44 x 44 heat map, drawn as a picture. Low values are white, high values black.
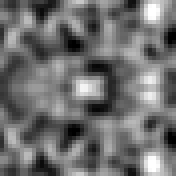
No lone cell stands out from its neighbours. The middle left is the smoothest part. No single row or column stands out from its neighbours. It is mirror symmetric from top to bottom. The texture is blotchy.
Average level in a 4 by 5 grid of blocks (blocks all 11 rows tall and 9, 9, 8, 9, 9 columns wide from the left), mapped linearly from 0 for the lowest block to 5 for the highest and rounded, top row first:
35440
53432
53432
35440
